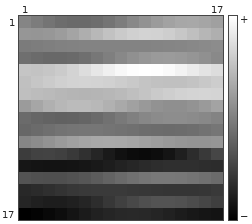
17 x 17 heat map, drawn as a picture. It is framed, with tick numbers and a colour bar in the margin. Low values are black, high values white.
Values change most from cell to cell in the top middle. The ninth with the lowest average is the bottom left. Streaks run across, left to right. The field climbs toward the top.
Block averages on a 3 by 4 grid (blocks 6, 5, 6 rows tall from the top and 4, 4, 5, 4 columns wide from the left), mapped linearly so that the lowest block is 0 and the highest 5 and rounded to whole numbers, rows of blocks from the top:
4 4 5 5
4 4 4 4
0 0 1 1
